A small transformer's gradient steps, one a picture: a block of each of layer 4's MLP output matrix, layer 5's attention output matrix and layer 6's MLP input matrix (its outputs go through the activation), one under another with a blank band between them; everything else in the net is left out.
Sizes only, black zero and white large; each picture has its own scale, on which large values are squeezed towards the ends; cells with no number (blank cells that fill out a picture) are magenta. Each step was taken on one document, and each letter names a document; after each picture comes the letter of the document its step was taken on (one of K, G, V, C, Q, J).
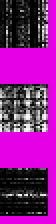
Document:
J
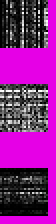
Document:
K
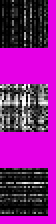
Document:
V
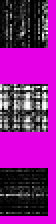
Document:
J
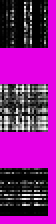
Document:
V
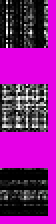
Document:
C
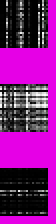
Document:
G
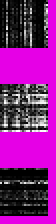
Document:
C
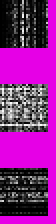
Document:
K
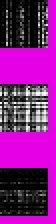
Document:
G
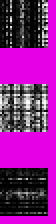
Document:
J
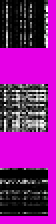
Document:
C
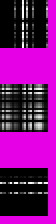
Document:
K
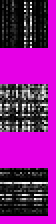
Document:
V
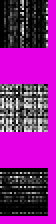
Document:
K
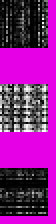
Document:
J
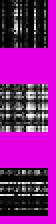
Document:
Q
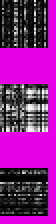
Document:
Q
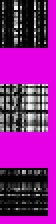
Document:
Q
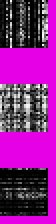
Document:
J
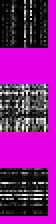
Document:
V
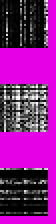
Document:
C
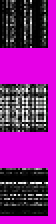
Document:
V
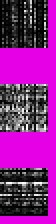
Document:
V
